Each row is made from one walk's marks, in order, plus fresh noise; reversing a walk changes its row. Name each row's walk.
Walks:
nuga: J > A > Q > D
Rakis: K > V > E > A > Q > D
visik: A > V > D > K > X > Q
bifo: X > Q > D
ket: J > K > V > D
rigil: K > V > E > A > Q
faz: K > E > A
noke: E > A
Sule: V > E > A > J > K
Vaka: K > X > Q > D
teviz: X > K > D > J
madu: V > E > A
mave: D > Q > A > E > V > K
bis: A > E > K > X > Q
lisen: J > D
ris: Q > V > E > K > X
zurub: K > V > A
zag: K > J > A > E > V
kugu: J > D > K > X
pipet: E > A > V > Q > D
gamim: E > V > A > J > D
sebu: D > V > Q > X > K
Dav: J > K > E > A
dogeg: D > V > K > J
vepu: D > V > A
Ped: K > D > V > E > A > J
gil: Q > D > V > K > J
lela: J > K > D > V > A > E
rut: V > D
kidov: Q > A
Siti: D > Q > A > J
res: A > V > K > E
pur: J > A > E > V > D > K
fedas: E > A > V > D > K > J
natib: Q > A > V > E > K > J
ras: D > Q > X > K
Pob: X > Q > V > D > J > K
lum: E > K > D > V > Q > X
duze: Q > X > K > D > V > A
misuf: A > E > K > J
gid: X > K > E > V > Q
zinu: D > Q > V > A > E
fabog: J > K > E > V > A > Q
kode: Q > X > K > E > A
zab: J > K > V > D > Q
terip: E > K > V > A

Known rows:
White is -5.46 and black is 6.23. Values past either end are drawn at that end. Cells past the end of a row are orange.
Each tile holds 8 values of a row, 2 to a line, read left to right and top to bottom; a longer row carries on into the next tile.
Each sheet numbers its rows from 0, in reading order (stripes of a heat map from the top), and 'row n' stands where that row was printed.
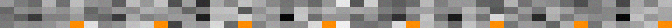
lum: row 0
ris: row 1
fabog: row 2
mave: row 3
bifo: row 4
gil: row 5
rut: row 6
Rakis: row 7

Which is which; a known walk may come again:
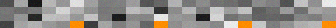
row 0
terip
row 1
dogeg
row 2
zinu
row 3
gid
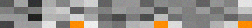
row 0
fabog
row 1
Pob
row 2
kode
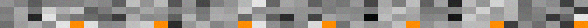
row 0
pipet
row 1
ris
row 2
noke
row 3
sebu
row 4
Rakis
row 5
rigil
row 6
kugu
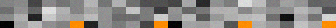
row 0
gamim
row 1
lisen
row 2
misuf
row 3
gil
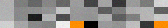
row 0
visik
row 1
Dav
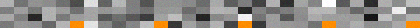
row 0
rut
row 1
ras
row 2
ket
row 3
faz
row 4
zurub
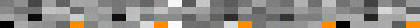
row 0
Ped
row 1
mave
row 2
bifo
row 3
lum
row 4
pur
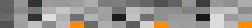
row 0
madu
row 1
vepu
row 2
natib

